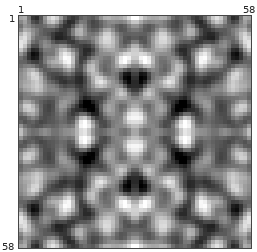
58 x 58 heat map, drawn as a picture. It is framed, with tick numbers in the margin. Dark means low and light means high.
On average the colour sits 50% of the way up the scale. There are no lone odd cells. It mirrors both left to right and top to bottom. There is no seam. The field is mottled with small blotches. The histogram is bell-shaped.
